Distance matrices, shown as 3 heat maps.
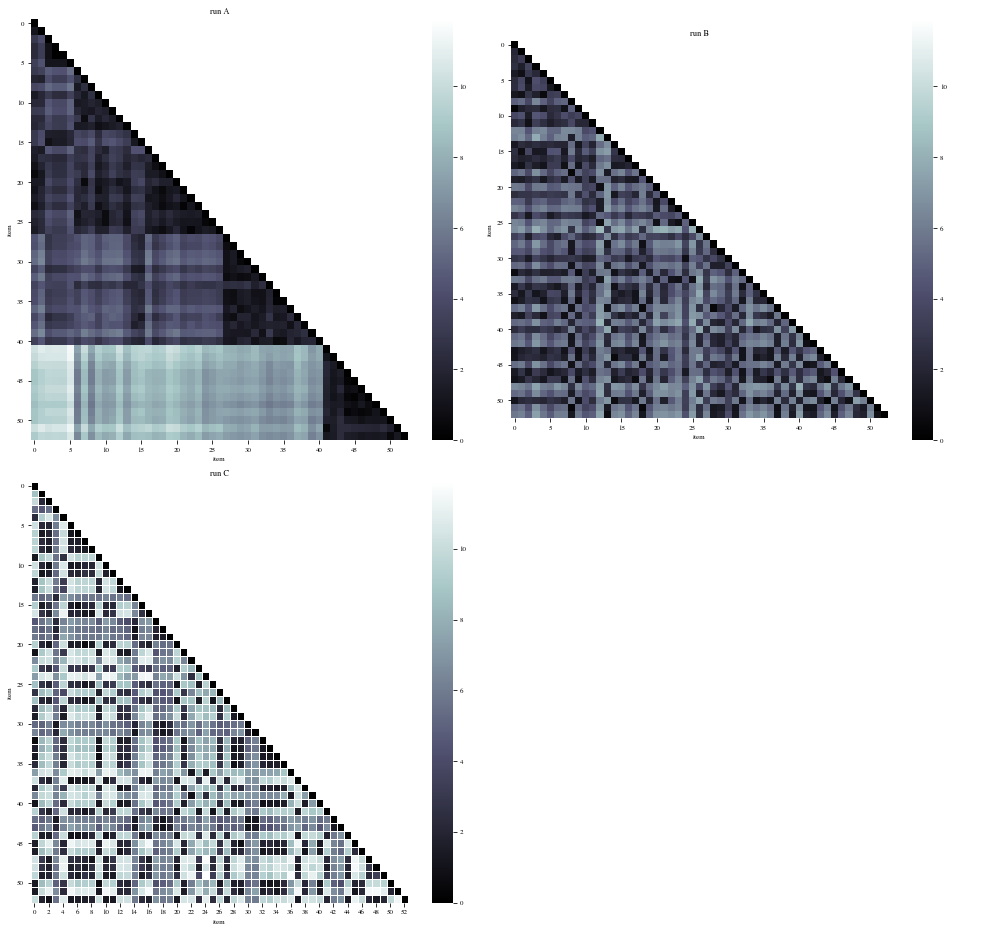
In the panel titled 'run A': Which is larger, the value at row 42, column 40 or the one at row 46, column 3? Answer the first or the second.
the second
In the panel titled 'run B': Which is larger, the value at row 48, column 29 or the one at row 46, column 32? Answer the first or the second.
the first
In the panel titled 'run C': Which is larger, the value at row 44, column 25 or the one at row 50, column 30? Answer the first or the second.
the second
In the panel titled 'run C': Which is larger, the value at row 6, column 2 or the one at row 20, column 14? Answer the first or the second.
the second
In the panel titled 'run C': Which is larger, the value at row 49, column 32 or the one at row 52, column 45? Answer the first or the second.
the second
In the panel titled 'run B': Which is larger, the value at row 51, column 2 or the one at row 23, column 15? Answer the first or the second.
the second
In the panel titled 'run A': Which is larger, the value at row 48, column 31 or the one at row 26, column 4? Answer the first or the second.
the first
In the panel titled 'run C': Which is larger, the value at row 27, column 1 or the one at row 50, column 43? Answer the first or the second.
the second
